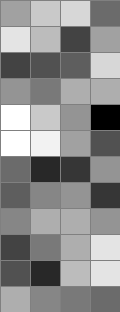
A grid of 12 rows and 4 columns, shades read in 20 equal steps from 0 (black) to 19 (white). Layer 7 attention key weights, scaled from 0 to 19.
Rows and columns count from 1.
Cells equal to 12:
3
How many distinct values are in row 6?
4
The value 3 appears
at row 7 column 2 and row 11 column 2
